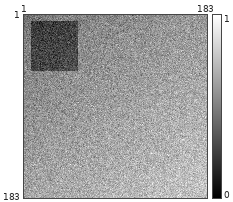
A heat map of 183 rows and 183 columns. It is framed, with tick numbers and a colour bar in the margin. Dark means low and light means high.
No regular stripes run through it. The field climbs toward the bottom right. Overall the values sit about 60% of the way up the scale. An odd patch, lower than its surroundings, sits in the top left.
